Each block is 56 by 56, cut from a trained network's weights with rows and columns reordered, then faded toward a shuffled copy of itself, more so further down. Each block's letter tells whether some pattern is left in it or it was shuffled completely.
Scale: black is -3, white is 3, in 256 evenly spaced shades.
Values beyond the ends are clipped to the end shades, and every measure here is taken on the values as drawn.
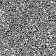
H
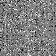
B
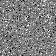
H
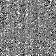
B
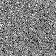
H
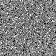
H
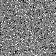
H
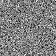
B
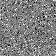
H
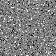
H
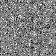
B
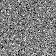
H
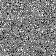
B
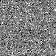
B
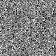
B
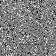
H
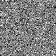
B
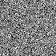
B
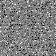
B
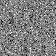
B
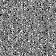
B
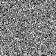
B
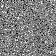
H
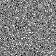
B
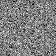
H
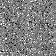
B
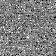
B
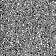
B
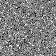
H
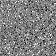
H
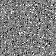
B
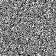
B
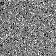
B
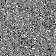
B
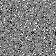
H
